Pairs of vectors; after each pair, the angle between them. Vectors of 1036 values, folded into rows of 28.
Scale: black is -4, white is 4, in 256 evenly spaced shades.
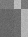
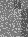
partly opposed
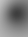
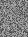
orthogonal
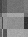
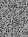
orthogonal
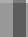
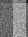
nearly opposite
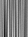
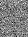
orthogonal
